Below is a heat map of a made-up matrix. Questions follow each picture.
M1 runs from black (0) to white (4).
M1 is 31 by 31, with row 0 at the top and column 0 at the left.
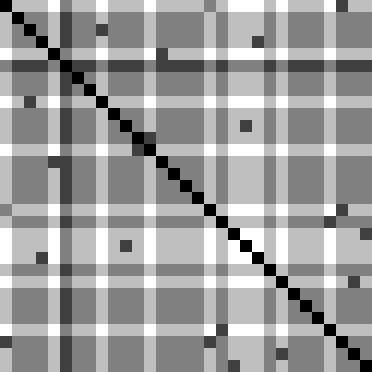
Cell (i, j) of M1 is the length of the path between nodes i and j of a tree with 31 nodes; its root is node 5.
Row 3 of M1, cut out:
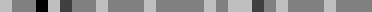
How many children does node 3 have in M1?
1
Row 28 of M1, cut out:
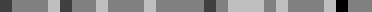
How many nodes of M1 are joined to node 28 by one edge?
3
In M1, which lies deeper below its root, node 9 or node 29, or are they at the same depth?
the same depth
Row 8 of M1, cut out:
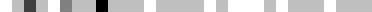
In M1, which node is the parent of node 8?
2
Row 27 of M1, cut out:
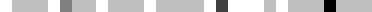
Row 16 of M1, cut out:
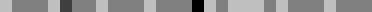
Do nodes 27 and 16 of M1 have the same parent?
no
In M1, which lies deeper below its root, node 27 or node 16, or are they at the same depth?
node 27
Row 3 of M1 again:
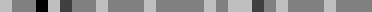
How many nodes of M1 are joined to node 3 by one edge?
2
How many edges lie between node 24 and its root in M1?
1
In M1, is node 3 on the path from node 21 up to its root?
yes
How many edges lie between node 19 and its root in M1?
2
